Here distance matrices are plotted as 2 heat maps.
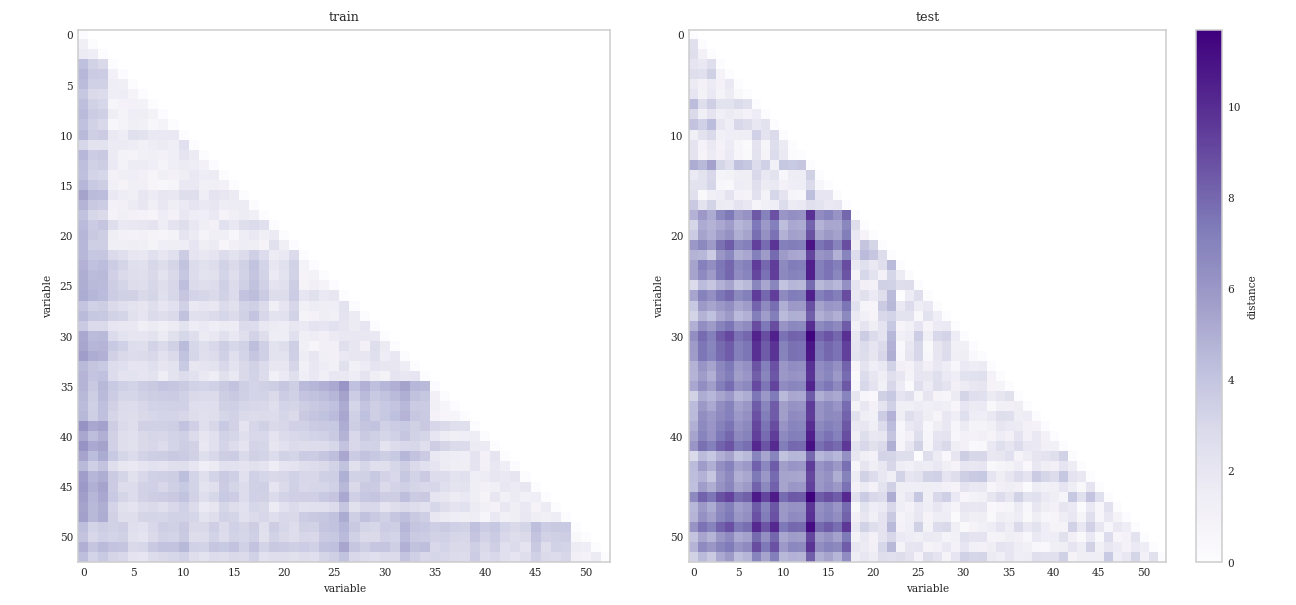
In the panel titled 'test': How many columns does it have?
53
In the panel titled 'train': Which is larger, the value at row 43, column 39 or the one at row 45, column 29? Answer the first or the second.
the second
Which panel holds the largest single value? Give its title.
test
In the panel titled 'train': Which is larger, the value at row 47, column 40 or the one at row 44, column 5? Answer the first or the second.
the second
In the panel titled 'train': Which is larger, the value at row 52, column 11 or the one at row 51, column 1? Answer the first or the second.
the second
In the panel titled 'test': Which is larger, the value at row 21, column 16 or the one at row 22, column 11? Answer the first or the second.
the first
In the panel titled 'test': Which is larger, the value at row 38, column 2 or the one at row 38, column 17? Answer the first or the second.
the second
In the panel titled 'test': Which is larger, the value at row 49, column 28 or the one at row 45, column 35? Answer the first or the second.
the first
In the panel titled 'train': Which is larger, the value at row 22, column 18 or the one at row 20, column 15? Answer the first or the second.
the first
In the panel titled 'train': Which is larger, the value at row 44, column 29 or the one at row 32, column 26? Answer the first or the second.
the first
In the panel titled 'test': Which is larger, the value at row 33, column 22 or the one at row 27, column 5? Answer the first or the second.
the second
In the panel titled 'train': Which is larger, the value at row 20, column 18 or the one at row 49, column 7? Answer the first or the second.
the second
